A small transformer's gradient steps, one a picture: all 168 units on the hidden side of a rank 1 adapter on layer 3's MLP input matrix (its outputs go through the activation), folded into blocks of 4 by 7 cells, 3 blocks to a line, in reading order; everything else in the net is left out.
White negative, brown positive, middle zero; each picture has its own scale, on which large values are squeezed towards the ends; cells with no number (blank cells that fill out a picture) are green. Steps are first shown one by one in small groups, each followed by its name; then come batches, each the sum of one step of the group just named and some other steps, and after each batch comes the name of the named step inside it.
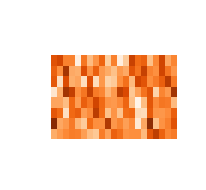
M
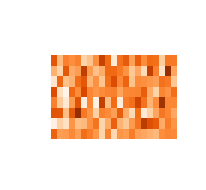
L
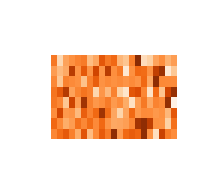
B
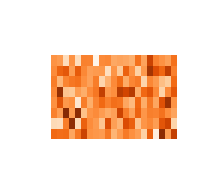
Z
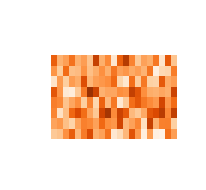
L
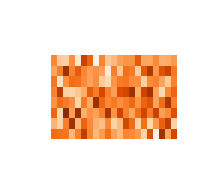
Z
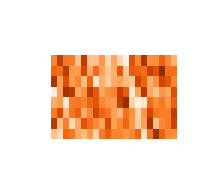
M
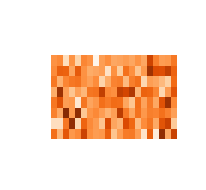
Z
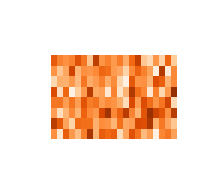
B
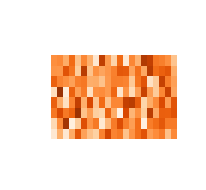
L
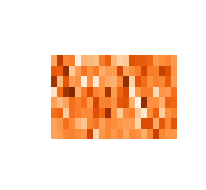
M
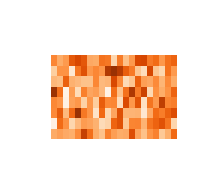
L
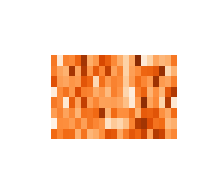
B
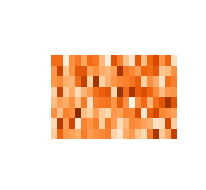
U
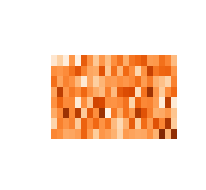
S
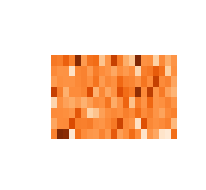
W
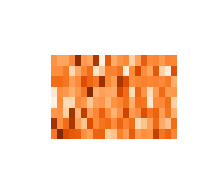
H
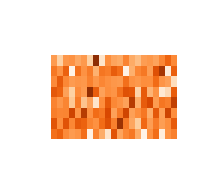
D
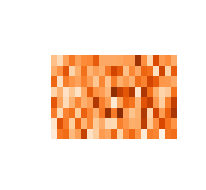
D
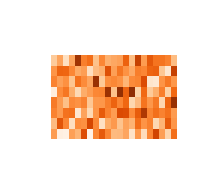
U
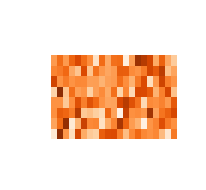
W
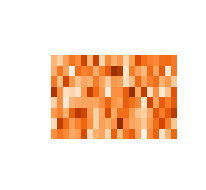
D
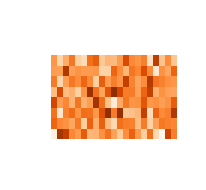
H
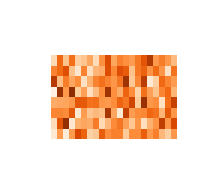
H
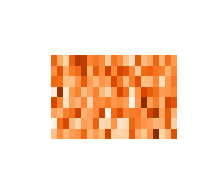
U
